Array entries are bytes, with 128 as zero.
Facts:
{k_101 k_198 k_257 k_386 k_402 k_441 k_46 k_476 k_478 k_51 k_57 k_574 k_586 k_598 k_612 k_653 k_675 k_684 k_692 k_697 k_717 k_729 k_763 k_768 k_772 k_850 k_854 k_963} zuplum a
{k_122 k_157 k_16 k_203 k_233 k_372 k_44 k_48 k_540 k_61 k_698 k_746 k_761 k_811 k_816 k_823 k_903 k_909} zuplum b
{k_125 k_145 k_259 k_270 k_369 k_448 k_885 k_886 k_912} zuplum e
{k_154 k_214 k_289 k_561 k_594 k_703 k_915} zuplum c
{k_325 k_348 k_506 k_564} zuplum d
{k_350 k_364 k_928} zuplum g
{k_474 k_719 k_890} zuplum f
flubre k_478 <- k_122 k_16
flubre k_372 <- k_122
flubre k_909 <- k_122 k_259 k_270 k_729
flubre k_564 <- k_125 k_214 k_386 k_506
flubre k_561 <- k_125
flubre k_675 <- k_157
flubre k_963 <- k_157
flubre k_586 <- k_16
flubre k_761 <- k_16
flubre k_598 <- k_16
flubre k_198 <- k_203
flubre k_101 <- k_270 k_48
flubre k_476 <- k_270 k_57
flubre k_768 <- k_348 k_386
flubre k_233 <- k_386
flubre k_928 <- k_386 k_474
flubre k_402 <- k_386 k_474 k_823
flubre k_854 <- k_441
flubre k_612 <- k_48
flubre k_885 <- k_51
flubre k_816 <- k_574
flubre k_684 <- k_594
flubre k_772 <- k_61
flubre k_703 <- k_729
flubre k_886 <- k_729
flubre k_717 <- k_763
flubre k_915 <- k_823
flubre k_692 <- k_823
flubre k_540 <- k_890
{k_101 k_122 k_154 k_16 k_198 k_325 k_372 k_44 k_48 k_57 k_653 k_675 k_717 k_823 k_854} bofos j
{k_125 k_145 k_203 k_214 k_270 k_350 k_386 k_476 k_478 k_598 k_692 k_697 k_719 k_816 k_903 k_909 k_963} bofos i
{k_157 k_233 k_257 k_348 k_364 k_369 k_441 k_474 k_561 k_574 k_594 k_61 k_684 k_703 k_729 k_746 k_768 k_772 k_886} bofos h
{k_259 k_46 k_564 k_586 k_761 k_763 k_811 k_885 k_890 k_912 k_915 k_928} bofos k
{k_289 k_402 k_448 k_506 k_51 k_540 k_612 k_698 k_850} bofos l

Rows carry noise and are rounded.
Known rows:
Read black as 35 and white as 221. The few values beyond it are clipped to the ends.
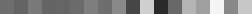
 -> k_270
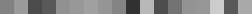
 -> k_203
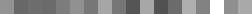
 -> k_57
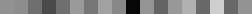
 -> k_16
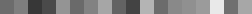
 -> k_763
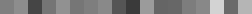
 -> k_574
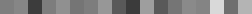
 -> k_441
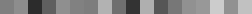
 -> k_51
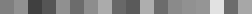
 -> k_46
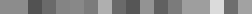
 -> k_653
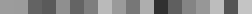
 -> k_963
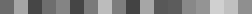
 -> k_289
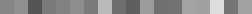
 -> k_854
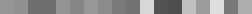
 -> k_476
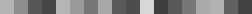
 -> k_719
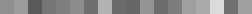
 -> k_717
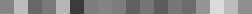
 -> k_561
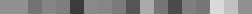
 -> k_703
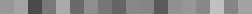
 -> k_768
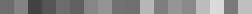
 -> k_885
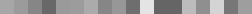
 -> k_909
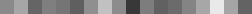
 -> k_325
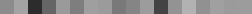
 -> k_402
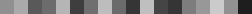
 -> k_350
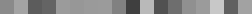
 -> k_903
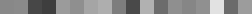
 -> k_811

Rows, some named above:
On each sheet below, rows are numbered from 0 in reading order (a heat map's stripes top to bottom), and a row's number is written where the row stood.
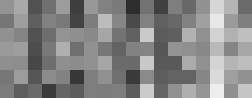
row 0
k_348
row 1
k_154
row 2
k_612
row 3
k_768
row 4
k_612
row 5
k_594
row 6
k_259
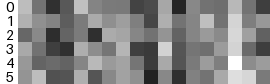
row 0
k_474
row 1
k_372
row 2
k_915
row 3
k_890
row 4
k_48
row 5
k_506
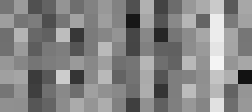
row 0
k_697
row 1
k_122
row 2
k_214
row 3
k_154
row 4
k_101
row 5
k_928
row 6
k_692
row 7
k_44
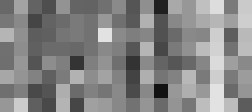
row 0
k_125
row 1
k_448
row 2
k_675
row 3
k_145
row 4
k_594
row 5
k_372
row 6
k_386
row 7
k_564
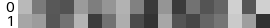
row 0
k_157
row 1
k_364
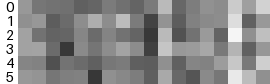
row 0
k_886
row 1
k_44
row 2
k_729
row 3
k_761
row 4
k_369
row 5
k_703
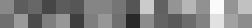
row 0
k_259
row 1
k_594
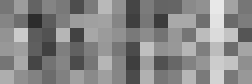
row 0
k_154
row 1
k_823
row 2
k_564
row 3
k_586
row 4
k_289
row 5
k_372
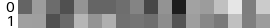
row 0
k_125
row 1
k_233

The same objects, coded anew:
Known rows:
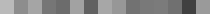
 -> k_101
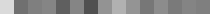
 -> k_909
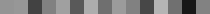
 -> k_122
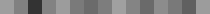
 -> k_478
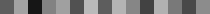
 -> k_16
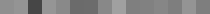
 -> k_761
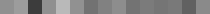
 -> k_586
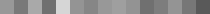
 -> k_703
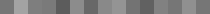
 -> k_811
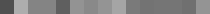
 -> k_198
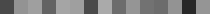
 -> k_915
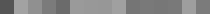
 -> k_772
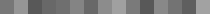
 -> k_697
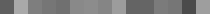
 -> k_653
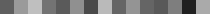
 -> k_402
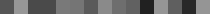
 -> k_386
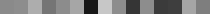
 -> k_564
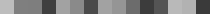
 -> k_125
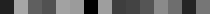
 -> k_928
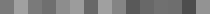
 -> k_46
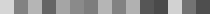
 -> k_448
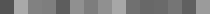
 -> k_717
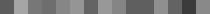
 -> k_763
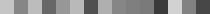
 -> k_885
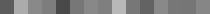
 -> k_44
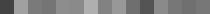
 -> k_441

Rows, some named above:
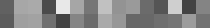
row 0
k_890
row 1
k_233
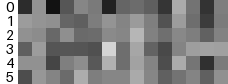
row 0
k_350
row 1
k_48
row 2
k_372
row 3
k_157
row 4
k_122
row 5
k_154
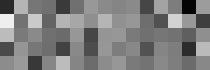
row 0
k_823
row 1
k_886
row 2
k_476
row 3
k_692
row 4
k_586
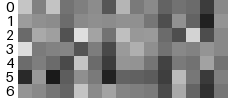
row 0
k_612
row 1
k_57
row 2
k_890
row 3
k_909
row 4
k_214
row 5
k_350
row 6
k_729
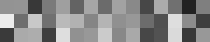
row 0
k_122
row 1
k_886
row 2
k_474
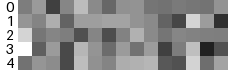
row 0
k_586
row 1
k_369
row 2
k_909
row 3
k_270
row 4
k_719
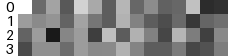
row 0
k_259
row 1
k_506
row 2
k_16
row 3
k_348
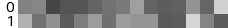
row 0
k_963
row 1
k_145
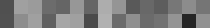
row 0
k_768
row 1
k_915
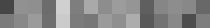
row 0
k_594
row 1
k_289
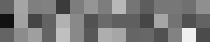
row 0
k_44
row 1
k_364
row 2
k_561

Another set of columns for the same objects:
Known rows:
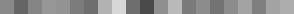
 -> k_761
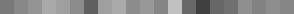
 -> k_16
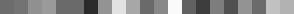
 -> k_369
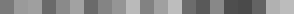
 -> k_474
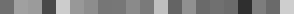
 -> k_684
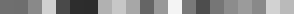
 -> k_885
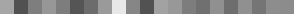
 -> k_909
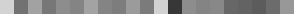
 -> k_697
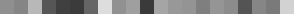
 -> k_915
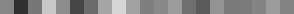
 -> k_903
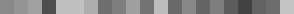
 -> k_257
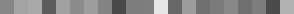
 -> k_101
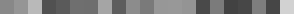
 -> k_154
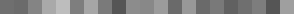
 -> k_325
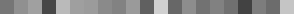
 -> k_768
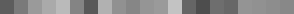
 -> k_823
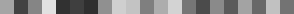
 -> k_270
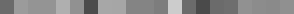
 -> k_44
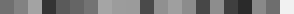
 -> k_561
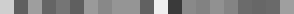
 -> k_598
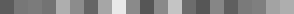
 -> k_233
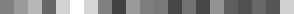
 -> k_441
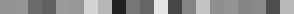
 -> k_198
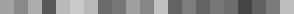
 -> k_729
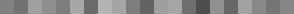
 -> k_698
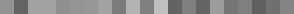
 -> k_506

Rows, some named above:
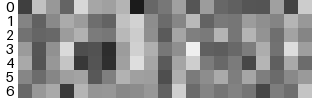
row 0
k_675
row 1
k_811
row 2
k_928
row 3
k_259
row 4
k_145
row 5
k_564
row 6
k_768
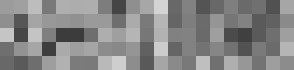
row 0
k_57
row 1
k_506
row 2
k_214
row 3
k_768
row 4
k_928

